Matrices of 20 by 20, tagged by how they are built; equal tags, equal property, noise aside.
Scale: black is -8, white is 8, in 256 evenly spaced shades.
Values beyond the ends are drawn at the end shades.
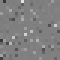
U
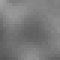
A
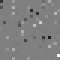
U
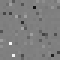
U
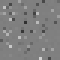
U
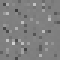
U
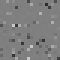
U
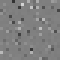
U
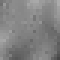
A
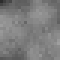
A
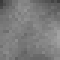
A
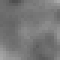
A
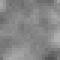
A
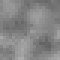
A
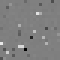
U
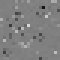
U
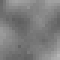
A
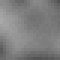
A
